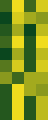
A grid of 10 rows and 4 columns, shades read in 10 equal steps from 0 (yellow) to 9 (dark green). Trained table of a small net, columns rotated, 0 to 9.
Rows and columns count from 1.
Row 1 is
7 0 7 1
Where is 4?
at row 2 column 4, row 7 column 1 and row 8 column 4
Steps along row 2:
down up up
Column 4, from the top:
1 4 2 0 2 1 3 4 2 2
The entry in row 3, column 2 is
3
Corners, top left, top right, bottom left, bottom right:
7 1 8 2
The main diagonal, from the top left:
7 1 9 0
